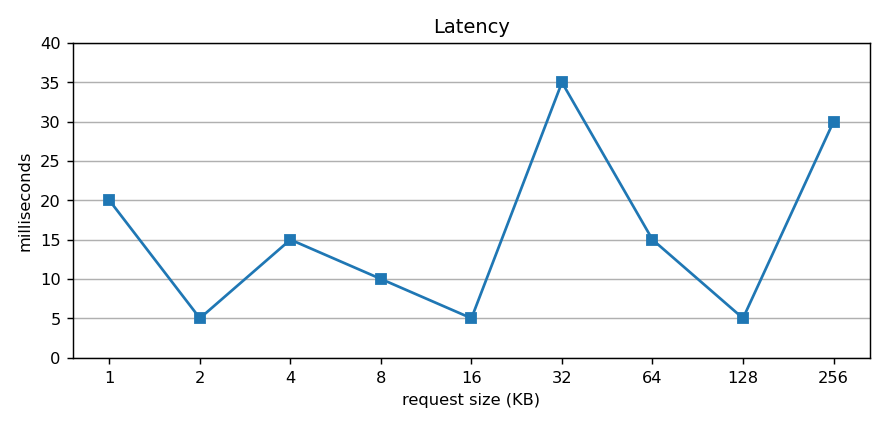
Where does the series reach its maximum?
32
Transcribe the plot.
Title: Latency
x-axis: request size (KB), ticks 1 2 4 8 16 32 64 128 256
y-axis: milliseconds, ticks 0 5 10 15 20 25 30 35 40
Values:
20 5 15 10 5 35 15 5 30
